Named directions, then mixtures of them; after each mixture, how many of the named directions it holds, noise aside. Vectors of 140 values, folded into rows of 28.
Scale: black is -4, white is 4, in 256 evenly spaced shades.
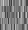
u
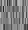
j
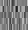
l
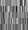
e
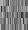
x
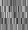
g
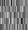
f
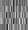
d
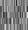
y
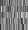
one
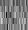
three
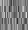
two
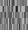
one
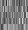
three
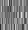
two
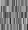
three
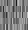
three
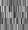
one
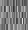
three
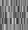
three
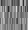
one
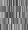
three
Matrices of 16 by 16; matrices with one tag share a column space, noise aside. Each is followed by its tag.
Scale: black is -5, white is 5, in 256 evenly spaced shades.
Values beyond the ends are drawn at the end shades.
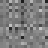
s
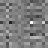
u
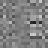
u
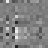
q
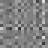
s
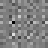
u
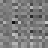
u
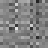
s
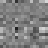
q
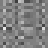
s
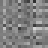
s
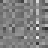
s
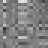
s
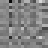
s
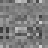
q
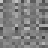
s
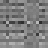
u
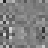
q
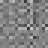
s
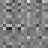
s
